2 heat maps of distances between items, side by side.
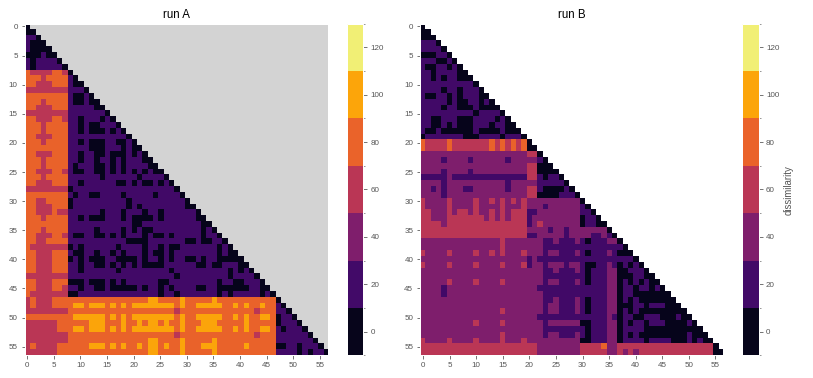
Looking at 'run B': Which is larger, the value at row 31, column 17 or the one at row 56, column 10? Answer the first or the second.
the second
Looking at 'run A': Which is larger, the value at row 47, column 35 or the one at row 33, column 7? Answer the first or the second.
the first
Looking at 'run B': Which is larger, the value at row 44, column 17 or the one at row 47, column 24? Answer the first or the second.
the first
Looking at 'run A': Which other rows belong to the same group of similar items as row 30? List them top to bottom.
8, 9, 10, 11, 12, 13, 14, 15, 16, 17, 18, 19, 20, 21, 22, 23, 24, 25, 26, 27, 28, 29, 31, 32, 33, 34, 35, 36, 37, 38, 39, 40, 41, 42, 43, 44, 45, 46
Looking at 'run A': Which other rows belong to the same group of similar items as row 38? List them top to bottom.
8, 9, 10, 11, 12, 13, 14, 15, 16, 17, 18, 19, 20, 21, 22, 23, 24, 25, 26, 27, 28, 29, 30, 31, 32, 33, 34, 35, 36, 37, 39, 40, 41, 42, 43, 44, 45, 46
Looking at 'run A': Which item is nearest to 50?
47
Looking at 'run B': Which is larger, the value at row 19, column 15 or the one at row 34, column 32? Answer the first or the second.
the second
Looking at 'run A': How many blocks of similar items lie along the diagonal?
3
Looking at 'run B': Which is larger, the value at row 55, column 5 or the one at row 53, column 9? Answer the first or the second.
the first
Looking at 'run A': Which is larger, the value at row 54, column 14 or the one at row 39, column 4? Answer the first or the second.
the first
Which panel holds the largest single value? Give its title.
run A
